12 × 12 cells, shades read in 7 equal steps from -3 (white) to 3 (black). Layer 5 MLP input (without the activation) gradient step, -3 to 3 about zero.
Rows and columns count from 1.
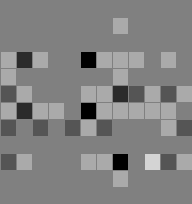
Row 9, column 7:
0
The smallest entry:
-2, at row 10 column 10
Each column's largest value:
1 2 1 0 1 3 1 3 1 0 1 1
